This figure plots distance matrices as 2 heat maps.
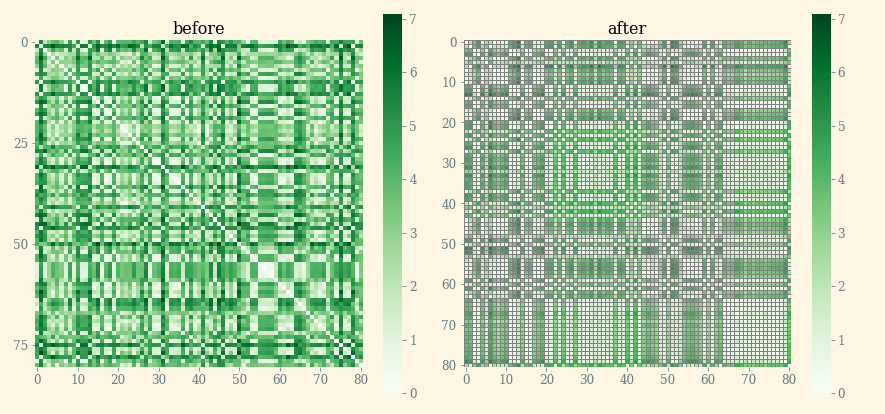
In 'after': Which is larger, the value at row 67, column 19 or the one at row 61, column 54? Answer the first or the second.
the first
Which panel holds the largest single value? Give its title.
before
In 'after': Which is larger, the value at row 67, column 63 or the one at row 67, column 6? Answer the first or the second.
the second
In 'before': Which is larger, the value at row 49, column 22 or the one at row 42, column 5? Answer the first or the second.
the first
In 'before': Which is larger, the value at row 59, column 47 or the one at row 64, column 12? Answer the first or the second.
the first
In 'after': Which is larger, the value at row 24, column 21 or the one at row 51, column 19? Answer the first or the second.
the second
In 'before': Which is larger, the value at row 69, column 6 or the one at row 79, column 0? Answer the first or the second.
the first
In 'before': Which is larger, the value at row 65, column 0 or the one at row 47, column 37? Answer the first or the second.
the first
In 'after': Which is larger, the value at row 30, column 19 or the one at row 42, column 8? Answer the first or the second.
the first
